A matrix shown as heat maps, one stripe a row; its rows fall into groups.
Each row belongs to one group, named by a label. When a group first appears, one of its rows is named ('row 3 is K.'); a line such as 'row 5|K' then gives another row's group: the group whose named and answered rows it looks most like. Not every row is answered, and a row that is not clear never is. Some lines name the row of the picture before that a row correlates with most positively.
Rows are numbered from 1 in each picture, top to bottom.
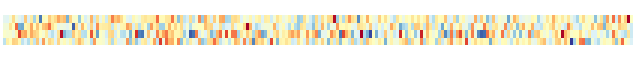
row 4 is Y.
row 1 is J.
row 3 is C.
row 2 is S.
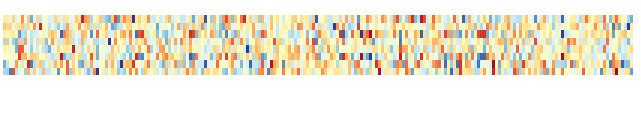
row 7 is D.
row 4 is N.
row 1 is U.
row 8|D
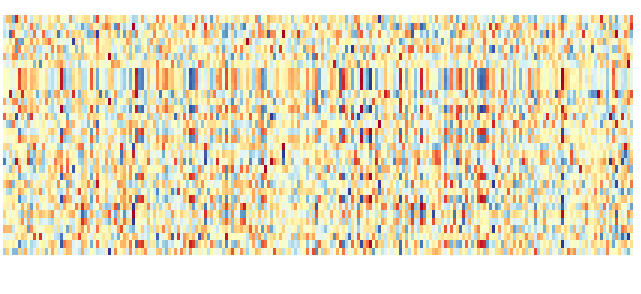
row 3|D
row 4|S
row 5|Y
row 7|J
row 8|C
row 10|C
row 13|C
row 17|C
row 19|D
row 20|D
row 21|J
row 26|U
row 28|U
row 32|N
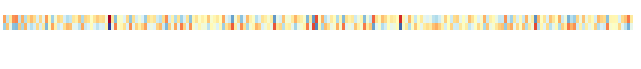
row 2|N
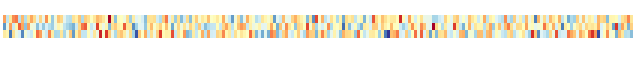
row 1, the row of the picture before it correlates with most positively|1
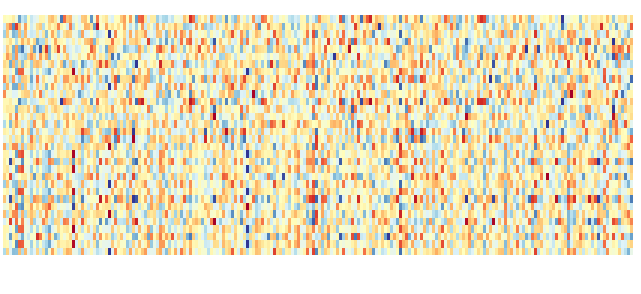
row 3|N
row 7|Y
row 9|U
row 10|N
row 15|D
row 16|U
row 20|Y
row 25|Y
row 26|S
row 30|Y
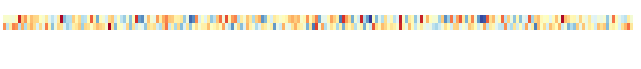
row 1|C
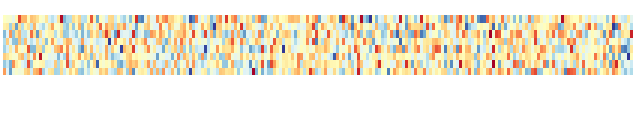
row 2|Y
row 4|N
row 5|D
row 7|D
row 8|Y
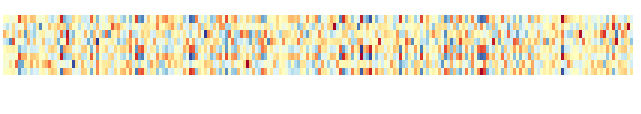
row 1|C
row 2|J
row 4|D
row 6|C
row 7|S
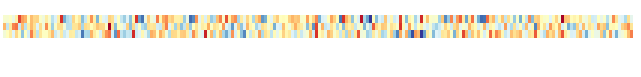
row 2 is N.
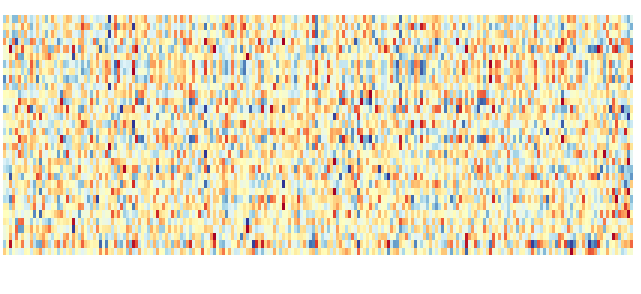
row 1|N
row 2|U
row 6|S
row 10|N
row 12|C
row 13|D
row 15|U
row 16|D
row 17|C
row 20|J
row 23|D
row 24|J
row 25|D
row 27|J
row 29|S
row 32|Y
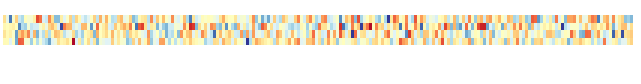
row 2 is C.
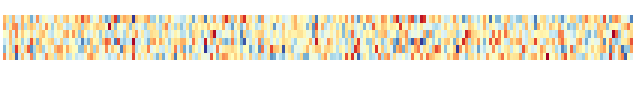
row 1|U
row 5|D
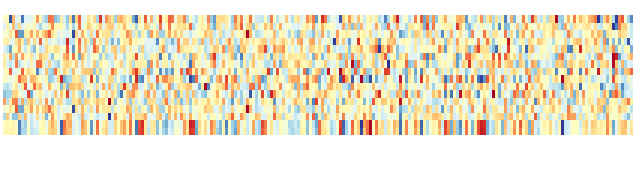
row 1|Y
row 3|S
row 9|C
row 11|D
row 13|S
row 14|N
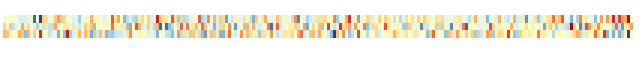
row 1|J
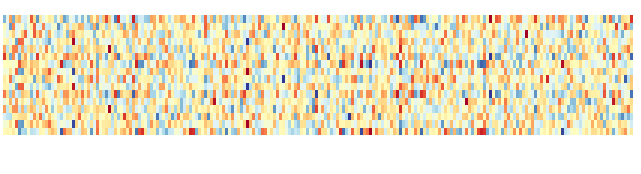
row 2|D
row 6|U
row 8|S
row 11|U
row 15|S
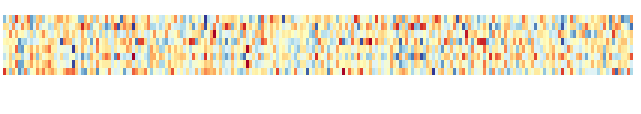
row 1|D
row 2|U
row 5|S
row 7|S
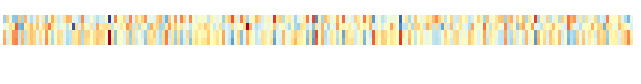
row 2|S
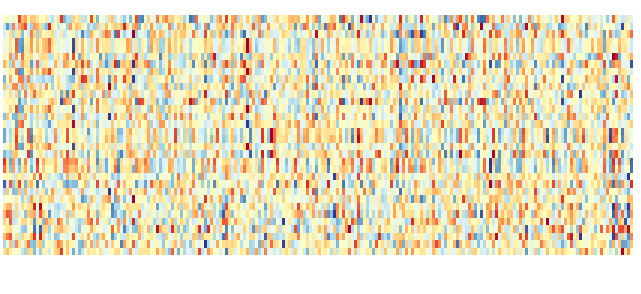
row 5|S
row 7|U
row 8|S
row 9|U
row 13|S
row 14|N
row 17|D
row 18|S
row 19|D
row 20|U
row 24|N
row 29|J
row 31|D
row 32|J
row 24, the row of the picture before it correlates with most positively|1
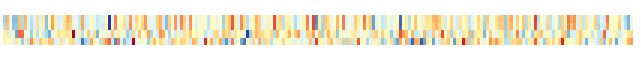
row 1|N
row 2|N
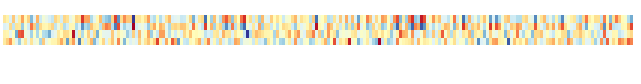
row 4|J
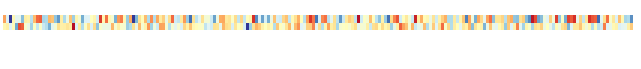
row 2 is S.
